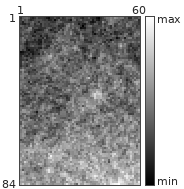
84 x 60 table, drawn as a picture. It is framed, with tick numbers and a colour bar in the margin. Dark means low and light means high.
Values rise toward the bottom. No row or column stands out. There are no regular stripes.
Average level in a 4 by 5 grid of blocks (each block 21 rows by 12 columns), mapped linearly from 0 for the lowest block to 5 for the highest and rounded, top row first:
01111
12232
22333
45555
